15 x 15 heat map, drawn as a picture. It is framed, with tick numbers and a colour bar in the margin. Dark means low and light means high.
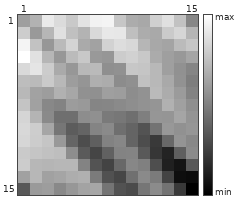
The halves do not mirror each other. On average the colour sits 60% of the way up the scale. Streaks slant down to the right. The bottom right is the ninth with the lowest average. Values rise toward the top left.
